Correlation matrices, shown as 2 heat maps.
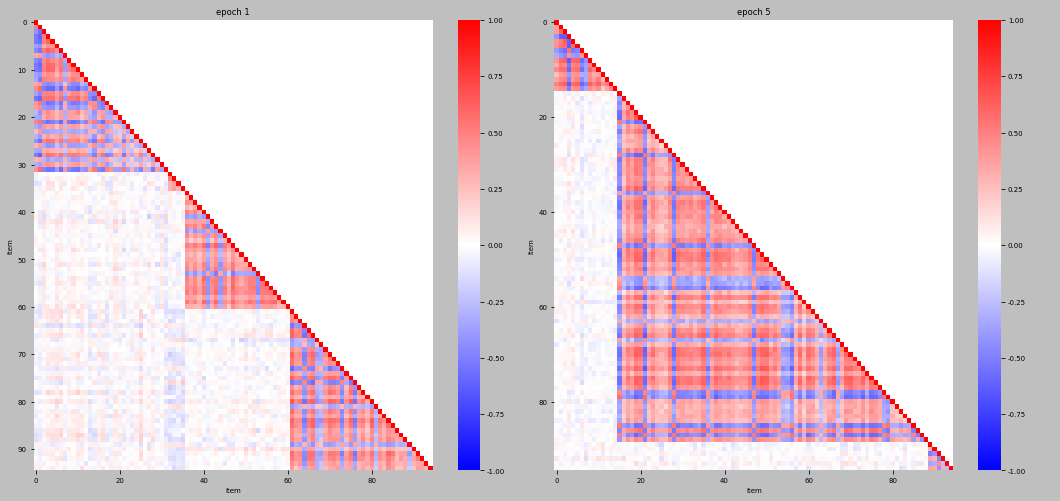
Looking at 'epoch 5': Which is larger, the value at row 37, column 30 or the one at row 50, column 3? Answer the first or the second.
the first
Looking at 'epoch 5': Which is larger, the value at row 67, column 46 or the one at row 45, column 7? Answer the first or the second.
the second
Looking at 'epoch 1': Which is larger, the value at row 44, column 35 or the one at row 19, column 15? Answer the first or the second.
the second
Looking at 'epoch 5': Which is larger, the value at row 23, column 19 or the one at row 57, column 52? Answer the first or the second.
the first
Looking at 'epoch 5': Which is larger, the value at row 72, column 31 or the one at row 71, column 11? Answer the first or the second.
the first
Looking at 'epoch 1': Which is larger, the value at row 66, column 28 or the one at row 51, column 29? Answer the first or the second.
the first
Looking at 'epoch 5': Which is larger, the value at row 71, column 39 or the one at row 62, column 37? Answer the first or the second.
the first
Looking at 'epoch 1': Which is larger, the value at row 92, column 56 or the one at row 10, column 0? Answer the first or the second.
the first
